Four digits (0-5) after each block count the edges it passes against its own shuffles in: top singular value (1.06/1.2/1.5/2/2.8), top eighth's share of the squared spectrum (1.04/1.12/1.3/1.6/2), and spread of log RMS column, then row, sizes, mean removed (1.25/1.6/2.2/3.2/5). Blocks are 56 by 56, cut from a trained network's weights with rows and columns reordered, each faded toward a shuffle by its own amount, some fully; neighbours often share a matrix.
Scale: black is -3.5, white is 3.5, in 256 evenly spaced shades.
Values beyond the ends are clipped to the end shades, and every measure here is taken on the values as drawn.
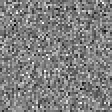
1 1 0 0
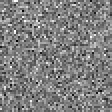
0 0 0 0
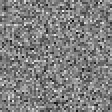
0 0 0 0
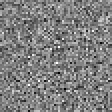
2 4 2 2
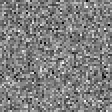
0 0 0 0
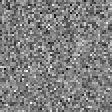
2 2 0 1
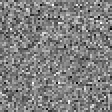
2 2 0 1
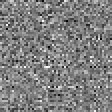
3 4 1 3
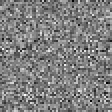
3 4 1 2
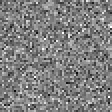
0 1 0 0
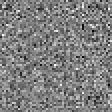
3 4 2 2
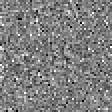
1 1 0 0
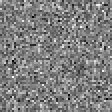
2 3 1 1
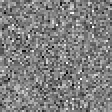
0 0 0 0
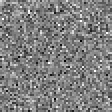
0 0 0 0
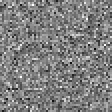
0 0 0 0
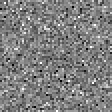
0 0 0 0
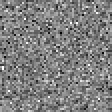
0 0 0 0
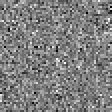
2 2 1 0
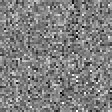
2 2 2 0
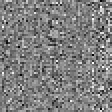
2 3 3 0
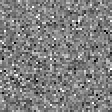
0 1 0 0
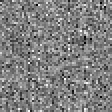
2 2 2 0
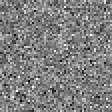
0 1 1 0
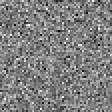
1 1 0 0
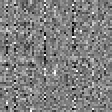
3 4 3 0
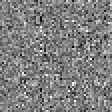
2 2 2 0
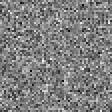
1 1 0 0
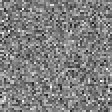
2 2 0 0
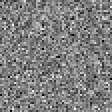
2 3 0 1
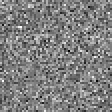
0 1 0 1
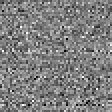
3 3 1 2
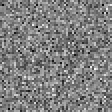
1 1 0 1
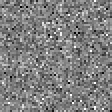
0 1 0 0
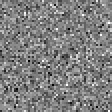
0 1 0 0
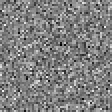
0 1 0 0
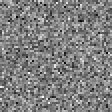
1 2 0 0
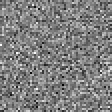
2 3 1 1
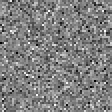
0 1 1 0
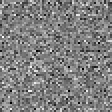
2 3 0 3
